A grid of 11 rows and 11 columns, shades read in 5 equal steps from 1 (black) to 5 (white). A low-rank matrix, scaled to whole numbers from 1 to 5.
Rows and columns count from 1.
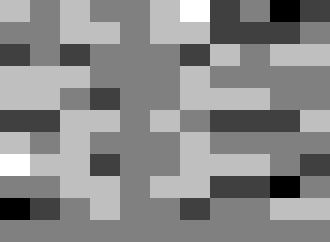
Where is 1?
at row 1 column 10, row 9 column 10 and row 10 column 1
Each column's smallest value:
1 2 2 2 3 3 2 2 2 1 2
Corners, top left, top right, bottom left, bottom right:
4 2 3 3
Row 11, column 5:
3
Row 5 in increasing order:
2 3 3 3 3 3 4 4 4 4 4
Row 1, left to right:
4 3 4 3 3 4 5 2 3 1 2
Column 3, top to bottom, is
4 4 2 4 3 4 4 4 4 3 3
